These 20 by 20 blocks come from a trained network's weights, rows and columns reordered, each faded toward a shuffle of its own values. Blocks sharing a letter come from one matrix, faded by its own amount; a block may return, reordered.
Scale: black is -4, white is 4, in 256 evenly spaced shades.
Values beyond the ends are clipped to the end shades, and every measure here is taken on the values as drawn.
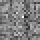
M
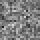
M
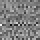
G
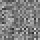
G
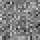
M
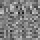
G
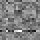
G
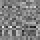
G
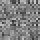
G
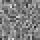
M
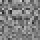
G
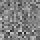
G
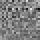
G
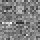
G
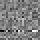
G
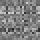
G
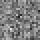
M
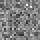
M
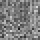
M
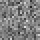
M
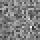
M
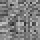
G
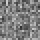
M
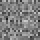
G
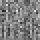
M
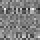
G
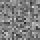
M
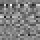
G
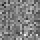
M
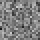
M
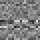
G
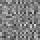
G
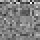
G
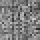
M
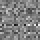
G
